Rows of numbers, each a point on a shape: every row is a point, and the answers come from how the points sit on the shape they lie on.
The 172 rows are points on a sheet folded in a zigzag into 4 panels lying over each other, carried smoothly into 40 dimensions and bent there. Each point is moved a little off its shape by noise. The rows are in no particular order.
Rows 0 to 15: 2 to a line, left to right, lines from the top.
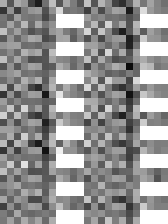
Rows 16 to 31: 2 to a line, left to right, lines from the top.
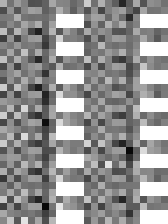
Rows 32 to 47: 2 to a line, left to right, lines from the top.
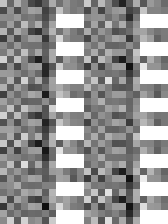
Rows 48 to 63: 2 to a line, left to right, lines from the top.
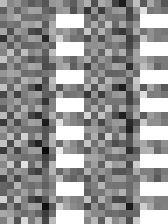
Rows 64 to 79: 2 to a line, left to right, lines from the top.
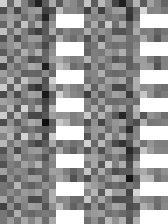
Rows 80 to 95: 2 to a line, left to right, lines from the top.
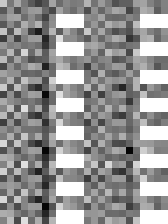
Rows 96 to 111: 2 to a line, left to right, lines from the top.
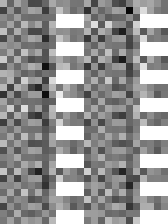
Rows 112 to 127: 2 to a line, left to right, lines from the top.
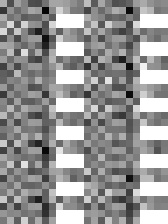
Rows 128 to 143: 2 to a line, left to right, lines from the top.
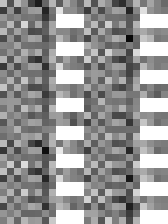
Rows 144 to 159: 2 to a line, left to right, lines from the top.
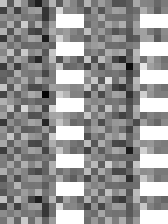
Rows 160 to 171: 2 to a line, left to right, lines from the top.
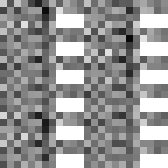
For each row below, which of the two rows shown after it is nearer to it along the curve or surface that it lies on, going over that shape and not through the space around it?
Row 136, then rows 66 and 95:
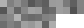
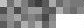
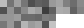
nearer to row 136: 95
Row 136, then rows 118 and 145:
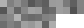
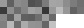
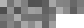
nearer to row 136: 118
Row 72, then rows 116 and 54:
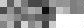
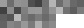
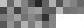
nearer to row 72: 116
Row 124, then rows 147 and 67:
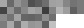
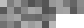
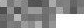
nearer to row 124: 147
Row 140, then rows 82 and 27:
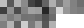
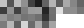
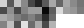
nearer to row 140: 27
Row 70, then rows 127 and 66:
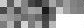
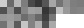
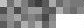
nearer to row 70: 127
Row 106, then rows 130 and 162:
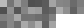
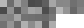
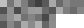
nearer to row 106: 130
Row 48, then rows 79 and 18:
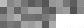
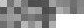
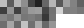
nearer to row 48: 79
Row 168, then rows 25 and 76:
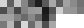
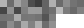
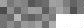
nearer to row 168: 25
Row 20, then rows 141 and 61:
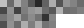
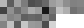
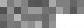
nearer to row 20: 61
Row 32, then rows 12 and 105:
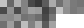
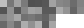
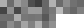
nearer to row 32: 105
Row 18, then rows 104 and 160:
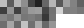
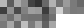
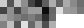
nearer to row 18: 160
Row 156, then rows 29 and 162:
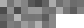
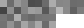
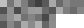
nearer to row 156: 162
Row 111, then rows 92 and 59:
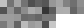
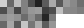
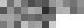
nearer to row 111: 59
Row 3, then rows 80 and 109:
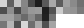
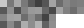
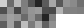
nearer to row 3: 109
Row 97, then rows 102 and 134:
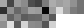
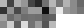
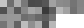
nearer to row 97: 134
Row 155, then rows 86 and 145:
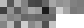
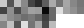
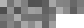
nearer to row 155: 145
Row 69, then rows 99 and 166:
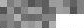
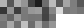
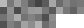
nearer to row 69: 166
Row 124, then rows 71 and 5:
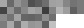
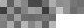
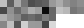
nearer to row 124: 5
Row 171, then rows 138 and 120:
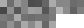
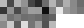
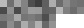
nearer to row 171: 120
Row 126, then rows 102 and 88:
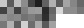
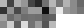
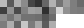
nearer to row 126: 102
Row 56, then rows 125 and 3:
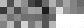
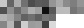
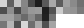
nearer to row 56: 3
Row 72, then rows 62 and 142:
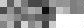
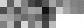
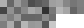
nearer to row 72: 142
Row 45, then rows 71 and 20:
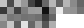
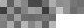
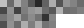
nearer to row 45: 20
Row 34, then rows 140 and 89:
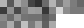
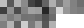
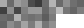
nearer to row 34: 140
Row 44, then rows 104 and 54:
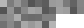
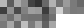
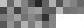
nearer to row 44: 104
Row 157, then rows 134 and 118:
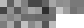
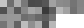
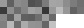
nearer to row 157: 134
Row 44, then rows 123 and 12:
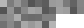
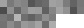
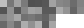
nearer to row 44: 123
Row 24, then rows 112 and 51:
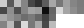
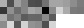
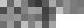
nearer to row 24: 51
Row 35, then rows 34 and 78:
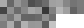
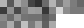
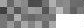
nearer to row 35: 78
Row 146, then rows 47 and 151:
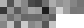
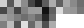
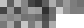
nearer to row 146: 151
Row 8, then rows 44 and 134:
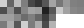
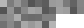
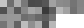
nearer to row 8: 134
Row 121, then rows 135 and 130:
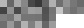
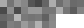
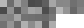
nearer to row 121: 135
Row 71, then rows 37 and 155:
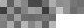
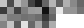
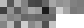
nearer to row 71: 155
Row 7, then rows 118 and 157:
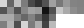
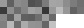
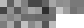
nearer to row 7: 157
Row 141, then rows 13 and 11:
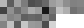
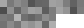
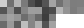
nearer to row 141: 13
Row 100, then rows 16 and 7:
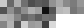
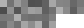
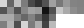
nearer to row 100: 16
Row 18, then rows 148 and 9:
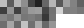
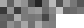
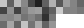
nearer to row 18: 9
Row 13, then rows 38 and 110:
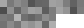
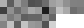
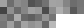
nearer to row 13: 110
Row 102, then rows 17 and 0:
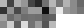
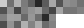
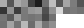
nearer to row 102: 0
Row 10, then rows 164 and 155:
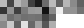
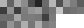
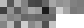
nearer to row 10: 164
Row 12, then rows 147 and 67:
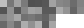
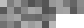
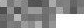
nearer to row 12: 67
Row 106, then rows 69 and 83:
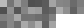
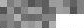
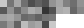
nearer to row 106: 83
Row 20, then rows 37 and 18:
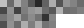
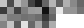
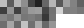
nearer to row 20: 18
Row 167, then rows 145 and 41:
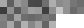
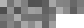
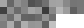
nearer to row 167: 145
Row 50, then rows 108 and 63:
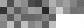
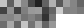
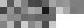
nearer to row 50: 63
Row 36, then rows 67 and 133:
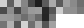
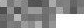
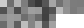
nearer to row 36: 133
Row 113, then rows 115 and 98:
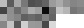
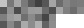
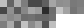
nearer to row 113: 98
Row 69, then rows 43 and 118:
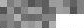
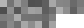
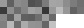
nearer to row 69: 118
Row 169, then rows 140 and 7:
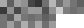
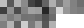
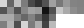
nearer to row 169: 140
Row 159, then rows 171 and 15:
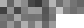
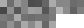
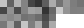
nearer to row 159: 15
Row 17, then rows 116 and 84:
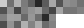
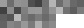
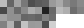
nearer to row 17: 116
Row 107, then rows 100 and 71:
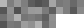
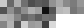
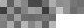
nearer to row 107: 71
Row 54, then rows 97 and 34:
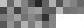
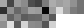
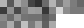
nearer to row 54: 34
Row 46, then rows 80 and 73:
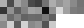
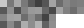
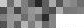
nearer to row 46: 80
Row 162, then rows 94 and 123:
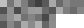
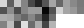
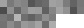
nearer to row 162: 94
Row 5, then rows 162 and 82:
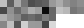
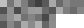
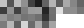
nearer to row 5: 162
